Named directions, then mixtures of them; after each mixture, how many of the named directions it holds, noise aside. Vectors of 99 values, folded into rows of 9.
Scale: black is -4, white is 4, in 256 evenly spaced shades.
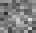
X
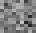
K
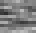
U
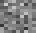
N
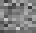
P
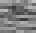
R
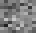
two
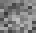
three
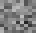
two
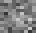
one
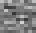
two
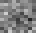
one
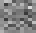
three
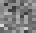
one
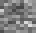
three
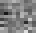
three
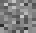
one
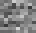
two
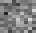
one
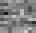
two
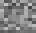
one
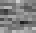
one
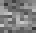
three
